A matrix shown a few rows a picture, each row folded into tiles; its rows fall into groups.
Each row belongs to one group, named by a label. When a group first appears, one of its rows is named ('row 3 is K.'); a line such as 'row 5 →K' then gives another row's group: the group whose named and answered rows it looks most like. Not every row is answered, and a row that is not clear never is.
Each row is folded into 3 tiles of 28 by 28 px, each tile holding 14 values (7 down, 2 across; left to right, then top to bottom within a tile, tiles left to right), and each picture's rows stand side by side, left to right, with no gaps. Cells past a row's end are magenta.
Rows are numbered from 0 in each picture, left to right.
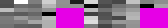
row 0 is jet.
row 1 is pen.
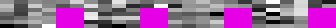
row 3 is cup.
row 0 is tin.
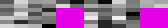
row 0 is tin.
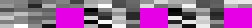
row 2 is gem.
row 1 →gem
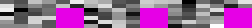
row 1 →gem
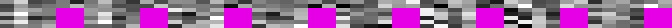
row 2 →pen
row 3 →pen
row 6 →gem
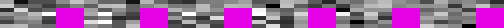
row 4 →cup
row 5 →tin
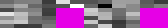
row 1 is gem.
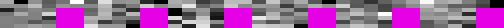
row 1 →tin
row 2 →gem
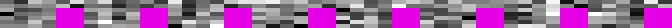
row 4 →gem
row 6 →cup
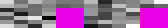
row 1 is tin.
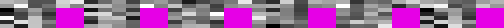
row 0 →gem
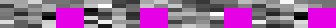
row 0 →jet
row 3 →jet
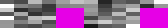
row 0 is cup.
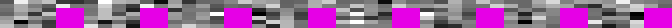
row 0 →tin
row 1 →tin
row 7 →jet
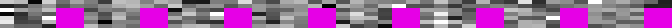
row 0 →pen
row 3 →cup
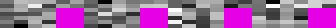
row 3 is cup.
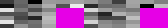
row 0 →pen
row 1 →pen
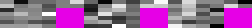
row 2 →tin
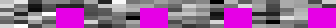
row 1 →jet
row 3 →cup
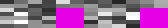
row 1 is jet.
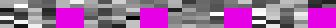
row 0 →gem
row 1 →jet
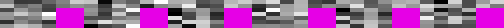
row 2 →gem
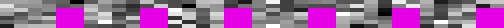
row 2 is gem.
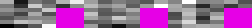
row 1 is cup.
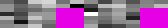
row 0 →cup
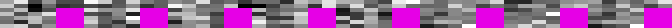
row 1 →pen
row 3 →pen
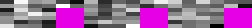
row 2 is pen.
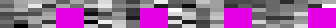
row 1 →gem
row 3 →pen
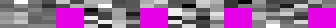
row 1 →gem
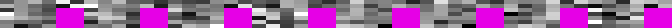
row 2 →pen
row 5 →tin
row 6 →cup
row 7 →pen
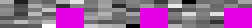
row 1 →tin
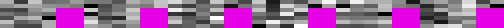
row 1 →pen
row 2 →pen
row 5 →cup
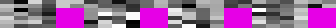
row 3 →pen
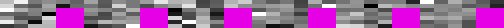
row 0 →pen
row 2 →gem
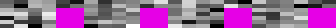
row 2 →tin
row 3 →pen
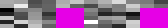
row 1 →jet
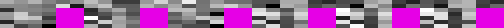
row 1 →gem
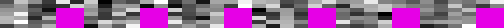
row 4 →jet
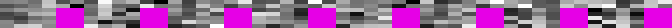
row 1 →tin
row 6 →gem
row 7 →gem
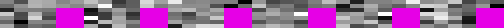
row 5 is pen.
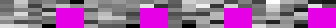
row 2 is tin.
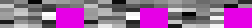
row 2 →pen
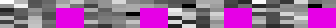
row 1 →jet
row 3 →pen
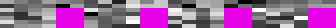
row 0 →pen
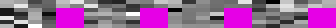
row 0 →gem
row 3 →jet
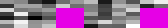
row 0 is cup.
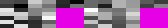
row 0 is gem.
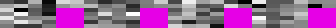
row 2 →tin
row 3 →pen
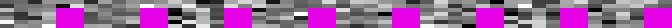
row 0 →pen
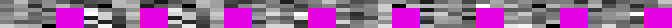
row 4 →pen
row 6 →tin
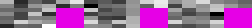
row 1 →pen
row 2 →jet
